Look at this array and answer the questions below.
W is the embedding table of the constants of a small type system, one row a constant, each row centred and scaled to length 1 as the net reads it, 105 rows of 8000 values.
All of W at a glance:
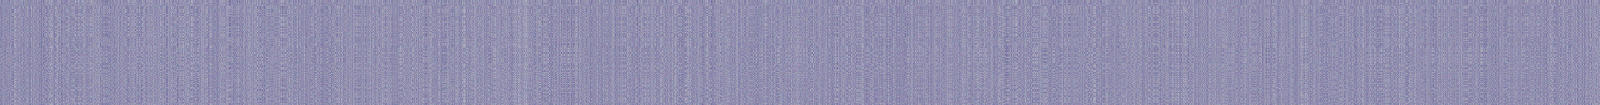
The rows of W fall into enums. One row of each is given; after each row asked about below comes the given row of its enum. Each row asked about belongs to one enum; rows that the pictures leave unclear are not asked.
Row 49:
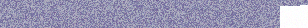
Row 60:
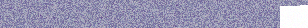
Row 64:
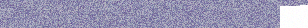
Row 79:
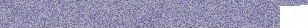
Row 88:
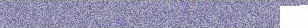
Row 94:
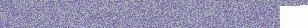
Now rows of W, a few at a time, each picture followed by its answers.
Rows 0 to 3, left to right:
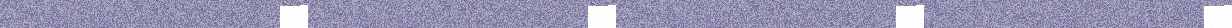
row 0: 49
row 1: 49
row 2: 49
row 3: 94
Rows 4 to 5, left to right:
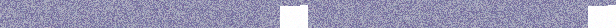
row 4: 49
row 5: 88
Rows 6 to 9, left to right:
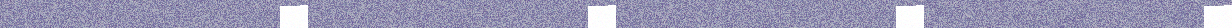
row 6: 60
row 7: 60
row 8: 60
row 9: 79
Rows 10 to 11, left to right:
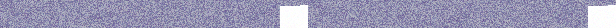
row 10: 94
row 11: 79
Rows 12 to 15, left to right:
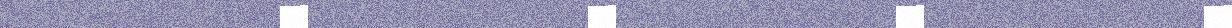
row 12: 94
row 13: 60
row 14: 49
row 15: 60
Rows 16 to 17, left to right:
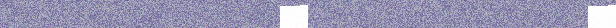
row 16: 79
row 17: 49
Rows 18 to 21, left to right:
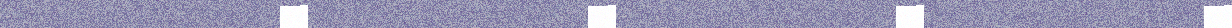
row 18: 49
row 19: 88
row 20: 49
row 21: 94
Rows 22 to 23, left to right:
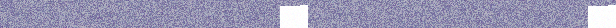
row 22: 94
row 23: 49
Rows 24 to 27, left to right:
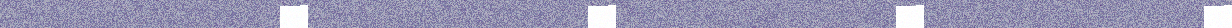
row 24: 49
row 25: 49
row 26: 79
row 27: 60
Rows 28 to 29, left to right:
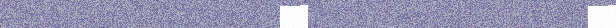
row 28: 49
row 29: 94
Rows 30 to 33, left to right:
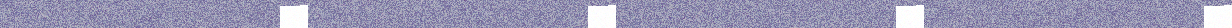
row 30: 79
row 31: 49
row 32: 60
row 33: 64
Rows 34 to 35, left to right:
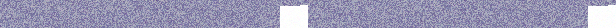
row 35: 49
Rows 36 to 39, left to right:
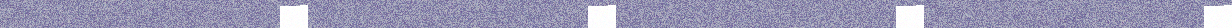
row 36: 64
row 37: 88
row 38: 60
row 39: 79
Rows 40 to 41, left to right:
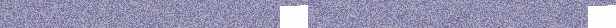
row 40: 60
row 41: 79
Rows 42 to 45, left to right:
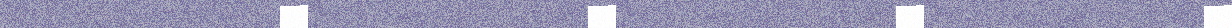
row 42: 88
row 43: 94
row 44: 94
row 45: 79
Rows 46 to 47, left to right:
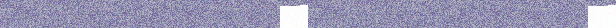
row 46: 64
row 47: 64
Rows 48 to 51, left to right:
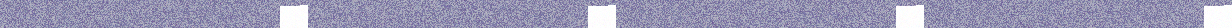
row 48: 88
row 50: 88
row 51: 88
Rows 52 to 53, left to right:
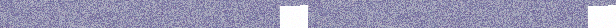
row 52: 94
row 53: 94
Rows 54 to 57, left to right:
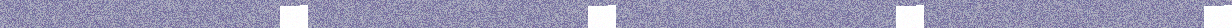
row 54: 88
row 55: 88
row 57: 60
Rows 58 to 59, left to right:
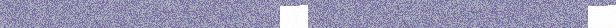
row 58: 88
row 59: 88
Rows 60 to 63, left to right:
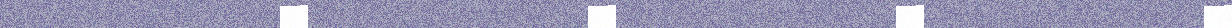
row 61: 88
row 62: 88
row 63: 49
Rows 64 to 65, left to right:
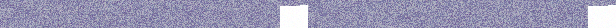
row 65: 94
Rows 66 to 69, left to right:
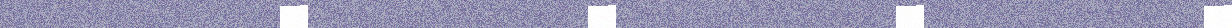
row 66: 60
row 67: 49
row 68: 49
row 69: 88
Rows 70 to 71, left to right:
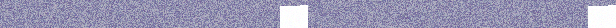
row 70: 60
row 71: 94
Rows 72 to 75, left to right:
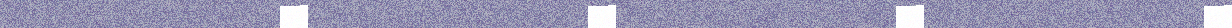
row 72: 88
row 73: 49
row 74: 79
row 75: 88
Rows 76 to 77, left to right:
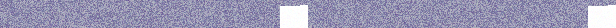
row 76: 94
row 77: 88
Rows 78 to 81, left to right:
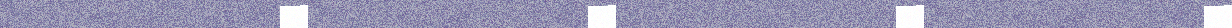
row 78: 94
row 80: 60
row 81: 79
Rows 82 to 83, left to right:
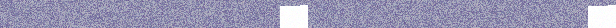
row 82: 94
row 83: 88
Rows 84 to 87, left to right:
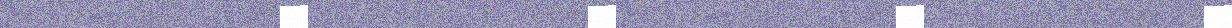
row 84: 94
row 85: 60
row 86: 94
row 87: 49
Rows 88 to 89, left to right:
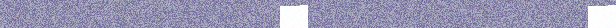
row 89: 60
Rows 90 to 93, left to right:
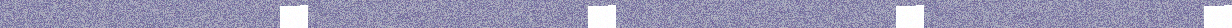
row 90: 60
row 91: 94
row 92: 88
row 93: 94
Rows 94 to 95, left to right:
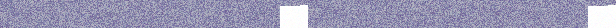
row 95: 64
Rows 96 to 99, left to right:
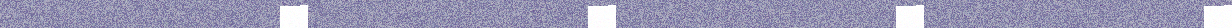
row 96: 49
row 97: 94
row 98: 60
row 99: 60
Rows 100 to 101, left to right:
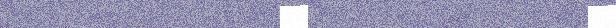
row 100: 94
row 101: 79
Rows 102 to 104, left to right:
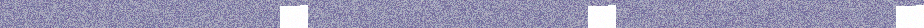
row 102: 60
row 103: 49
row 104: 64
